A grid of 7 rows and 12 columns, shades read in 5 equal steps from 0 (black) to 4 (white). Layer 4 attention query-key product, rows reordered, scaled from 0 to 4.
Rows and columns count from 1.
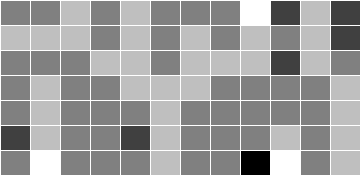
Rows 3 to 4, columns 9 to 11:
3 1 3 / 2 2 2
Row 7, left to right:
2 4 2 2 2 3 2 2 0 4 2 3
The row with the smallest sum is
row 6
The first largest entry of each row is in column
9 1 4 2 2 2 2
